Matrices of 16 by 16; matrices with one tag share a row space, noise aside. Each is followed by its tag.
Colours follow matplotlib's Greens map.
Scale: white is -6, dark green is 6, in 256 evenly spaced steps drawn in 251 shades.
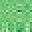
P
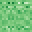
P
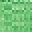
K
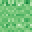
P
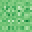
P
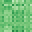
K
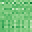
K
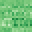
K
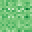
P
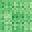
K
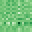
P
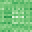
K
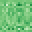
P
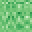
P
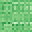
K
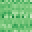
K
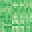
K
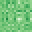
P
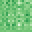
P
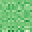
P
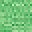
K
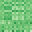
K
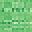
K
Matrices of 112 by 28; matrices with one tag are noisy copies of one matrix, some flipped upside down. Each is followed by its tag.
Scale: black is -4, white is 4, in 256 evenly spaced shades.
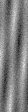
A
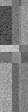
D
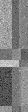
D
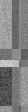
D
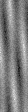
A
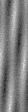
A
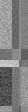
D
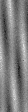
A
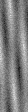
A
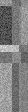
D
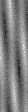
A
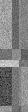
D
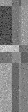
D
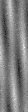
A
